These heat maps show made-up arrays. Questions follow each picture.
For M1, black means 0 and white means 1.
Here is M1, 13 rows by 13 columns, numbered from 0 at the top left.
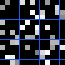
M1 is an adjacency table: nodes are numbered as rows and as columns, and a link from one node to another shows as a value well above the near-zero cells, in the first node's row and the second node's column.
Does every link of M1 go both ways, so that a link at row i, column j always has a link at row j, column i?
yes
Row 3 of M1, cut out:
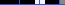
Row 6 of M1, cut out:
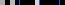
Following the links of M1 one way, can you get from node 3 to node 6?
yes
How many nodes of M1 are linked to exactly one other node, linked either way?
0
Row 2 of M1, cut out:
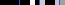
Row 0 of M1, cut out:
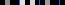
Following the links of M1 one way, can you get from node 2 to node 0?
yes
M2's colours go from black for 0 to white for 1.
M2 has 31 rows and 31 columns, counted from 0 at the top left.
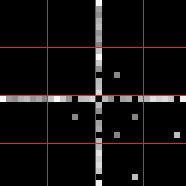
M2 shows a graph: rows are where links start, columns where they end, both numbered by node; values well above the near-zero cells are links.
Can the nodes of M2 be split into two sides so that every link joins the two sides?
yes
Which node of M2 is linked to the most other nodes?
node 16
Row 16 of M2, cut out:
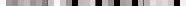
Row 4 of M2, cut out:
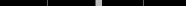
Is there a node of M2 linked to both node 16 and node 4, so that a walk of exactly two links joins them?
no
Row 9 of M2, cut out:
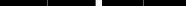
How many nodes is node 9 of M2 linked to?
1
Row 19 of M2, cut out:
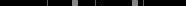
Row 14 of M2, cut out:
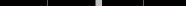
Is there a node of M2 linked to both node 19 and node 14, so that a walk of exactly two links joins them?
no
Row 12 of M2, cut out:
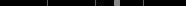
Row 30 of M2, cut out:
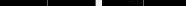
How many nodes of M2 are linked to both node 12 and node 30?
0
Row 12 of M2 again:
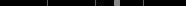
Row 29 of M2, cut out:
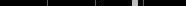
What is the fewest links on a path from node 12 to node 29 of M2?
3
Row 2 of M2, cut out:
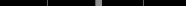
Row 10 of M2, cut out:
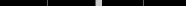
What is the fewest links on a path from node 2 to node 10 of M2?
2
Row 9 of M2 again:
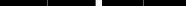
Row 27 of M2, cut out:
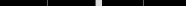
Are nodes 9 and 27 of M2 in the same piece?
yes
